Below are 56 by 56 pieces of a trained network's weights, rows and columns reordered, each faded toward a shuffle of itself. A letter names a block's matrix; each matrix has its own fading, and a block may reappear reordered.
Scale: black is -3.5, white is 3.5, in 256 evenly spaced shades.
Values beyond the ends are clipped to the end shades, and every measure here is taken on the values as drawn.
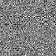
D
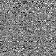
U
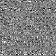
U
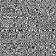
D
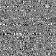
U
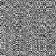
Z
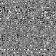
U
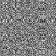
Z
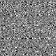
U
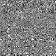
U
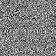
U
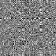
D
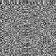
Z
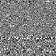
U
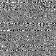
U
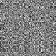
Z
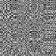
Z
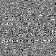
U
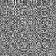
Z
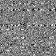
U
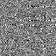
U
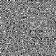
U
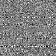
U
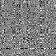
D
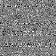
U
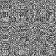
Z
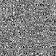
U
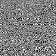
U
